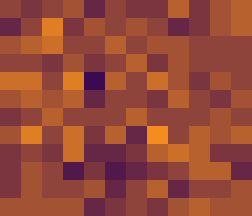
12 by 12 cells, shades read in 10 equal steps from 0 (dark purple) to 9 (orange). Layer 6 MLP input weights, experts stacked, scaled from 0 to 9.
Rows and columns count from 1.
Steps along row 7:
up up down same same up down same same up down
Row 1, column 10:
3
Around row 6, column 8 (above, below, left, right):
7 4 4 6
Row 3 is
5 6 7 4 4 6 4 5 5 4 4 4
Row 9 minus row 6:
-2 -2 -2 1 0 -2 -1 3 1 2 0 -2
